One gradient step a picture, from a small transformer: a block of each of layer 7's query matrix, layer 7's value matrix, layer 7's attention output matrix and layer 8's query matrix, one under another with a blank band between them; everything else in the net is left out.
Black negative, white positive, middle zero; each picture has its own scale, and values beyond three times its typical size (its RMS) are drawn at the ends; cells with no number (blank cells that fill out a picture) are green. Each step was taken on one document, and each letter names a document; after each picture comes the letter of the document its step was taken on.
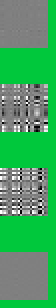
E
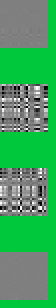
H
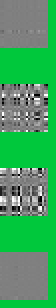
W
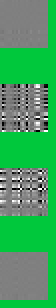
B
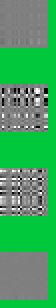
W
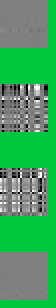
H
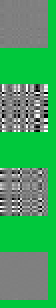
E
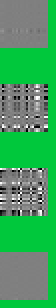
W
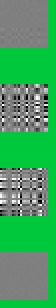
B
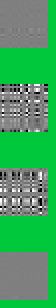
H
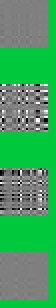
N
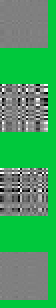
N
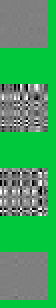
H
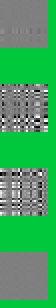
E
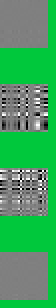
B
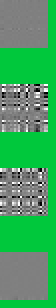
B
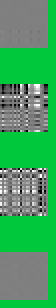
H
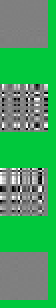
W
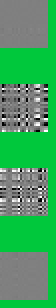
B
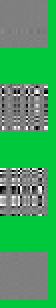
W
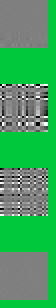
N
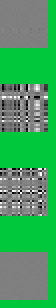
H
